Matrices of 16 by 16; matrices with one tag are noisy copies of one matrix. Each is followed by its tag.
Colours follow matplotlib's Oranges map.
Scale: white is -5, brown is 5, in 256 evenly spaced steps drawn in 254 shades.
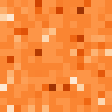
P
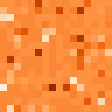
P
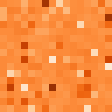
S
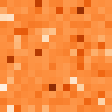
P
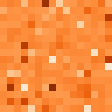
S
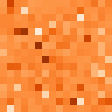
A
